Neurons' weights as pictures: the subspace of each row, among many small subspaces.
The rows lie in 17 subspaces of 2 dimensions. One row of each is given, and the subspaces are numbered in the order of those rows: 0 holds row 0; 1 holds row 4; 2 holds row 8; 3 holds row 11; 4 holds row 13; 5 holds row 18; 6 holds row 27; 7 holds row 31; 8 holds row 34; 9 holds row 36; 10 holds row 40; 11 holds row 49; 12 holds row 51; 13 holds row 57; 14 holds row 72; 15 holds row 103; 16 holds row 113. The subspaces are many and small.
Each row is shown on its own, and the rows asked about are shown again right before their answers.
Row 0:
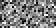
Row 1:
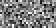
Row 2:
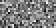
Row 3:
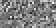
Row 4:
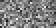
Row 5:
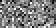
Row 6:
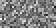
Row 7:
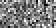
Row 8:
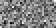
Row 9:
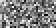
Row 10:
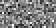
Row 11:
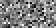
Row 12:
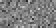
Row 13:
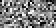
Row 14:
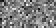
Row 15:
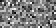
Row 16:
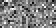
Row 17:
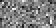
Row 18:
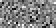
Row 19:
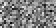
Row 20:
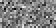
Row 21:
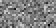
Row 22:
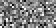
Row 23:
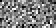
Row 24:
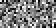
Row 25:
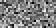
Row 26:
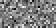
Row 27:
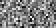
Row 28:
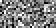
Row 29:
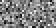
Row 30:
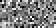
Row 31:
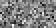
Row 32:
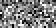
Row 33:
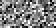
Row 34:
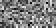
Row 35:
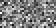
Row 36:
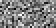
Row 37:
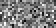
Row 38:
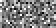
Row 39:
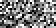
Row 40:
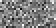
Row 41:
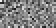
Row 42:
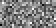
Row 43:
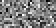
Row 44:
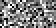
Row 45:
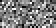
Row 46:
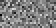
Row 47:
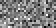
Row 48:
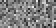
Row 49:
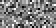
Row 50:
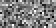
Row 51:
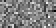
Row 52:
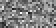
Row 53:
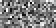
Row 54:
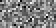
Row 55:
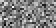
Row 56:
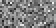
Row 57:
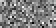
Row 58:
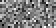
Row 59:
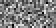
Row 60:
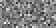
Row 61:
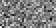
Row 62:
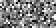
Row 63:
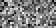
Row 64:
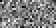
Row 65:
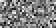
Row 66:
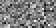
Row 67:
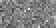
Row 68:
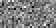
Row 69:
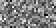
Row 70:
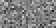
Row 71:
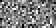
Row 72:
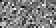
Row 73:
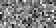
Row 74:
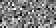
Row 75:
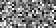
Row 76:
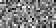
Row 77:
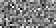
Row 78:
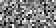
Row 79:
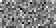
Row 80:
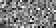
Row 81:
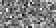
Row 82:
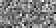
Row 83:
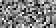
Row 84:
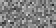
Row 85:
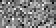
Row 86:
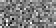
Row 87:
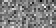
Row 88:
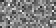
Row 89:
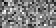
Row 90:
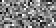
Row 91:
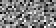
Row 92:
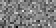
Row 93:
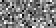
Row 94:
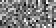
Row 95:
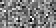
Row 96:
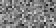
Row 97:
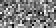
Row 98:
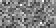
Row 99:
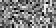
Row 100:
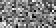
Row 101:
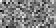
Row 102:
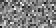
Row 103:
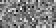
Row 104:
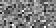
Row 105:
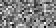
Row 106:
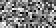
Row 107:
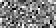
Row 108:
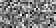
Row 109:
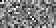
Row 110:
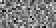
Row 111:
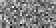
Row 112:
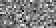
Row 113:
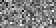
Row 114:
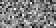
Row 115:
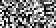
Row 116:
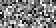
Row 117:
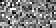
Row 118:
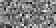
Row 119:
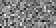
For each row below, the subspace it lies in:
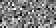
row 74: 9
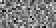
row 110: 6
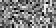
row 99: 8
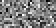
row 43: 4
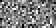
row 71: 5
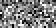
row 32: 7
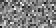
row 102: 2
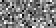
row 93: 16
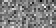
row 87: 16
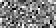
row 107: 5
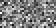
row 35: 14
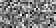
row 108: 0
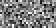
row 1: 7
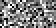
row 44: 10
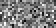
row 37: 7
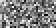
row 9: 3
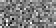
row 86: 1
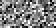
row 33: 0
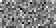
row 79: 10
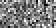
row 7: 15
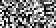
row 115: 9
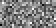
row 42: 8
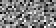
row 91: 2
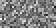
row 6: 0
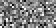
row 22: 9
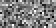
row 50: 7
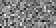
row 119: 1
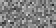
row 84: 2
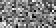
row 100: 8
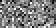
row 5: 10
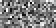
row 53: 4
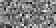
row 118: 0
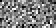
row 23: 5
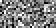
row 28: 9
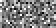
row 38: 3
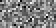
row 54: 15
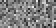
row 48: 15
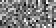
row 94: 15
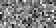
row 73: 7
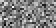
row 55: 14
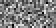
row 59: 11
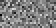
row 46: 13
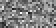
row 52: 8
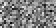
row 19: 14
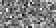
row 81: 4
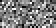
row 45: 14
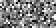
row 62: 3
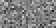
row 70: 16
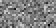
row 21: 9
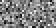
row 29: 16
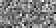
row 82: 0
